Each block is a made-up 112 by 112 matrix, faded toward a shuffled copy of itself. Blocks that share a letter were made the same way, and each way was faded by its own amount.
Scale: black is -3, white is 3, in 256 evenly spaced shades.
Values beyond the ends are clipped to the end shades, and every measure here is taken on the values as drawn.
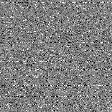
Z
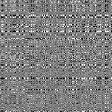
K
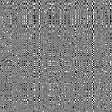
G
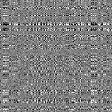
K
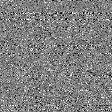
Z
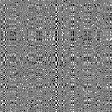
G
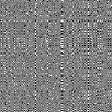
G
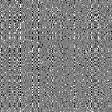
G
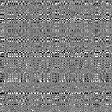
K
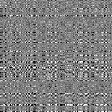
K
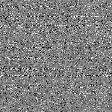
Z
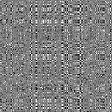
G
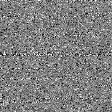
Z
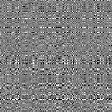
K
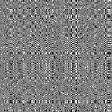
G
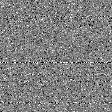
Z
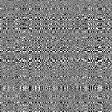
K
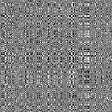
G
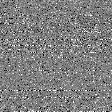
Z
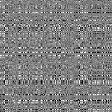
K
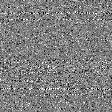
Z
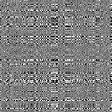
K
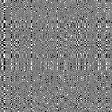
G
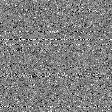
Z
